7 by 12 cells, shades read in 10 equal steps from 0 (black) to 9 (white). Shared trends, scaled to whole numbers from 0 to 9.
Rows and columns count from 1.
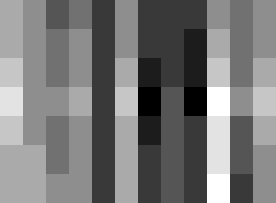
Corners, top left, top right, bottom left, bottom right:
6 5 6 5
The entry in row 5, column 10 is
8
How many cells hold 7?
5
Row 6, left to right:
6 6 4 5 2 6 2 3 2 8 3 5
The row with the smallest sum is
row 1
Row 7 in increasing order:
2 2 2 2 3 5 5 5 6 6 6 9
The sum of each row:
45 47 50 57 52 52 53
